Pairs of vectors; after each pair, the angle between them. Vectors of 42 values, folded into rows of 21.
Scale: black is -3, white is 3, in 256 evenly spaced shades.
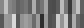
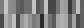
nearly parallel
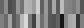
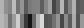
orthogonal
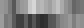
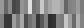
partly aligned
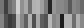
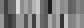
nearly parallel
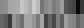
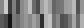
orthogonal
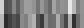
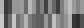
partly aligned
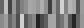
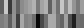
nearly parallel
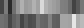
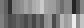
nearly parallel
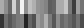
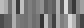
partly aligned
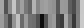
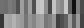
orthogonal
